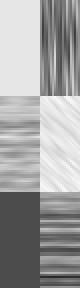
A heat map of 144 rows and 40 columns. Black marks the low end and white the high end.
It is made of 3 by 2 panels. Panel 1,1: very high, flat. Panel 1,2: middling, streaked downward, strong in contrast. Panel 2,1: high, streaked across. Panel 2,2: very high, slanting down to the right, faint in contrast. Panel 3,1: low, flat. Panel 3,2: middling, streaked across, strong in contrast.
